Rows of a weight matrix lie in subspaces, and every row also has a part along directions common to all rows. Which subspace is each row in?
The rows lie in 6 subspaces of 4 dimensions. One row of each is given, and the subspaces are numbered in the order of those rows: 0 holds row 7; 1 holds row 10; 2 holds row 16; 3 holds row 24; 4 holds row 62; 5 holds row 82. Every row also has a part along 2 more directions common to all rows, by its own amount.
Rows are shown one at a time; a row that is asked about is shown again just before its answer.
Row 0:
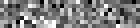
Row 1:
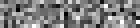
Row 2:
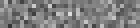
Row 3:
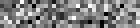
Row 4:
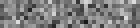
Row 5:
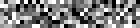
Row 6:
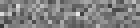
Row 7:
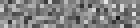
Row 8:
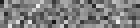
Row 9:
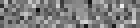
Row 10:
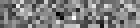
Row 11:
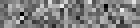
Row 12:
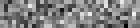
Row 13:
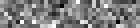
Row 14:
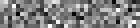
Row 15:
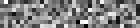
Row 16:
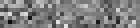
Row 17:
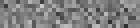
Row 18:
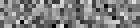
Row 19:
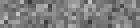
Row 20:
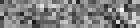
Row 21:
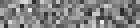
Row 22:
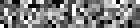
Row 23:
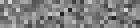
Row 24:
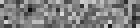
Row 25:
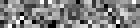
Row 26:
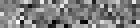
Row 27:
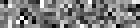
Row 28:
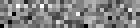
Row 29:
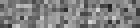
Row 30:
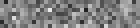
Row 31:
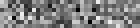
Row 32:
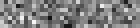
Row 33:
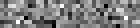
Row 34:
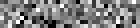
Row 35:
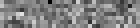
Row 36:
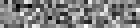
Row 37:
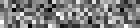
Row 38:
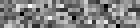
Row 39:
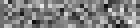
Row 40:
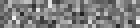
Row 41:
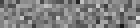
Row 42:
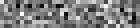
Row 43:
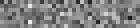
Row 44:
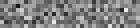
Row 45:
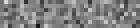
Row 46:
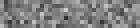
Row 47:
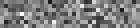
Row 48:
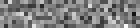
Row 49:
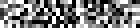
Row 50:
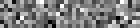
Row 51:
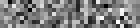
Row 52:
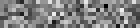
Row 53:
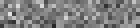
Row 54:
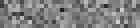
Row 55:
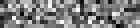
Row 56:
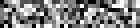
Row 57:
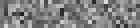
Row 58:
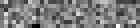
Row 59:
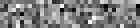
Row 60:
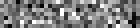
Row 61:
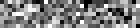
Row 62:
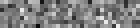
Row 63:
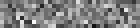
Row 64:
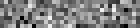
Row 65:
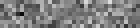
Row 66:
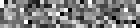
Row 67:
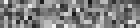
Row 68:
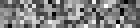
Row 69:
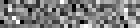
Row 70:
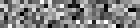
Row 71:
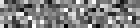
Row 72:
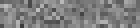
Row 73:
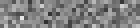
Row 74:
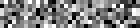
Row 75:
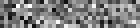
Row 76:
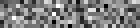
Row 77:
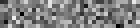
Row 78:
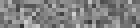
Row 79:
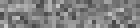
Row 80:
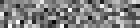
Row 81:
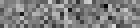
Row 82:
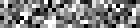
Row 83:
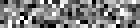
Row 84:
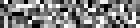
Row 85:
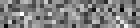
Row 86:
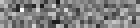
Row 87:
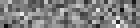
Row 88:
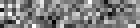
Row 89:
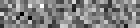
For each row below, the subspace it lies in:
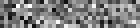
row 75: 1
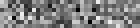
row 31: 4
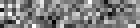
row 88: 2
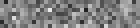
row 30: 1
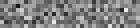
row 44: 3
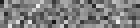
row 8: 5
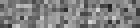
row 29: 0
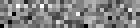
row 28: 2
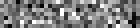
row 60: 3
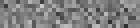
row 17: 1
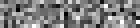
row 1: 5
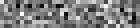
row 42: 3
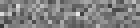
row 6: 2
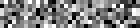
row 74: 5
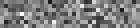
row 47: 3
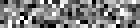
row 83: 2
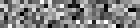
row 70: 1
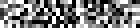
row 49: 3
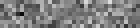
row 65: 3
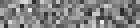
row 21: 4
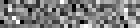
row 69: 1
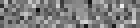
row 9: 5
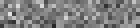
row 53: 2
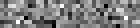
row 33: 2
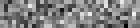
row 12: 0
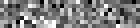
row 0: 2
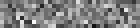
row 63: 1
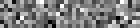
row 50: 2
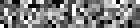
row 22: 2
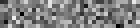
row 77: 4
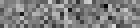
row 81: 5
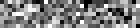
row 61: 3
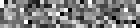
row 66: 5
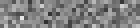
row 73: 0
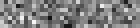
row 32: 0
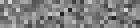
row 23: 5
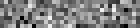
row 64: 0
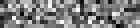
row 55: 4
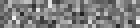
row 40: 4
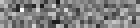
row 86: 4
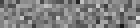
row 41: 5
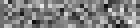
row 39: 3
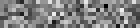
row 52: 3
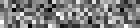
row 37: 1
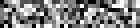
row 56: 3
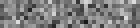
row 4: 3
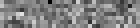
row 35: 3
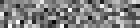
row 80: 5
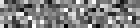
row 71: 3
